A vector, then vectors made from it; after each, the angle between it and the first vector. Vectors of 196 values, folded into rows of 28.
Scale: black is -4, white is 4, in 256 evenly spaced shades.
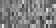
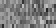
nearly opposite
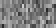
nearly opposite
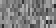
nearly opposite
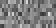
partly opposed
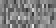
orthogonal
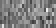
nearly parallel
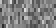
partly opposed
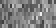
partly aligned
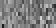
nearly opposite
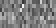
partly opposed
